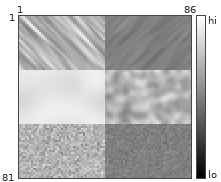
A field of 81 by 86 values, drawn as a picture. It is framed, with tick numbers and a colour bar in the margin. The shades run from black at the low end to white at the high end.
It is made of 3 by 2 panels. Panel 1,1: high, slanting down to the right. Panel 1,2: middling, slanting up to the right, faint in contrast. Panel 2,1: very high, smooth, faint in contrast. Panel 2,2: high, blotchy. Panel 3,1: high, fine-grained. Panel 3,2: middling, fine-grained, faint in contrast.
